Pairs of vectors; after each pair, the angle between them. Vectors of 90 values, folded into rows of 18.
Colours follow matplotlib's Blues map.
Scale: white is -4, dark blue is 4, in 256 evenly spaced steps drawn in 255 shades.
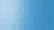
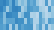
partly opposed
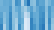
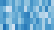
partly opposed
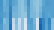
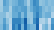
nearly opposite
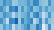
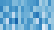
nearly parallel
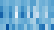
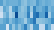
nearly opposite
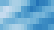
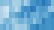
nearly parallel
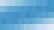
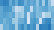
partly opposed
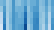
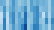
nearly parallel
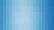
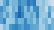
partly opposed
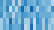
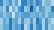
nearly parallel
